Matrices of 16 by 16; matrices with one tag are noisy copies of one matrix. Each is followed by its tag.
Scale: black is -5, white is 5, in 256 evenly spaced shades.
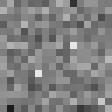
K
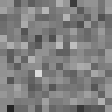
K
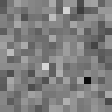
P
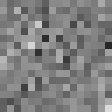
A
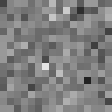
P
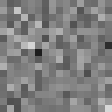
A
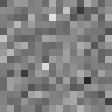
P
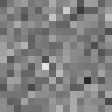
P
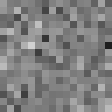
A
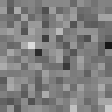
A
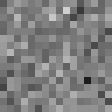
P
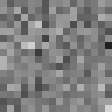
A
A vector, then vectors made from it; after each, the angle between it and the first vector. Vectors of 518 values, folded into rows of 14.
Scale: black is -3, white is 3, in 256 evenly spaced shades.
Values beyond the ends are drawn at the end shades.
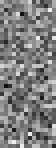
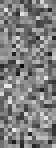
nearly opposite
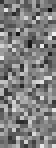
partly opposed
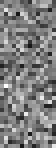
nearly opposite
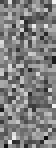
orthogonal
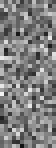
partly opposed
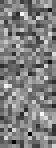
nearly opposite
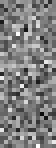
partly aligned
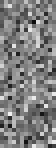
partly aligned
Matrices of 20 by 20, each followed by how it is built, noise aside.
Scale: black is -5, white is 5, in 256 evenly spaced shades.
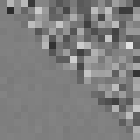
upper triangular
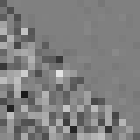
lower triangular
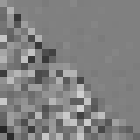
lower triangular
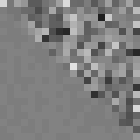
upper triangular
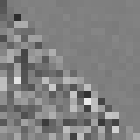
lower triangular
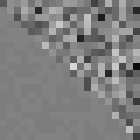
upper triangular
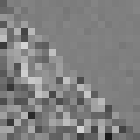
lower triangular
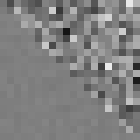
upper triangular
